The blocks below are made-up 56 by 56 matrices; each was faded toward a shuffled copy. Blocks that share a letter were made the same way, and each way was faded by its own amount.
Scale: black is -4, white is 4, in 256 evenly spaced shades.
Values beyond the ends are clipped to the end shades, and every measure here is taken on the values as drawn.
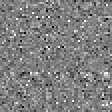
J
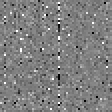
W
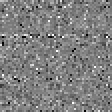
J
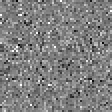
J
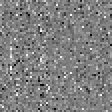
W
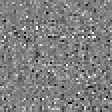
J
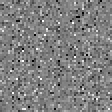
W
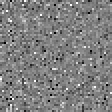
W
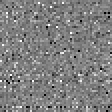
J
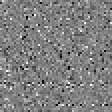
J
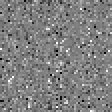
W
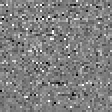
J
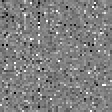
W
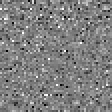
J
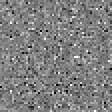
J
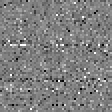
J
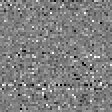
J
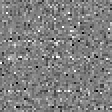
J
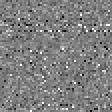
J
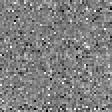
J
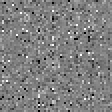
W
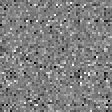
J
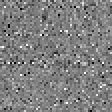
J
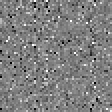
W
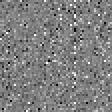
W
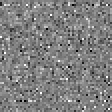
J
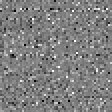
J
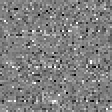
J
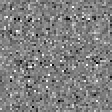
J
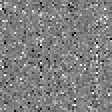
W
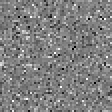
J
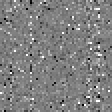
W
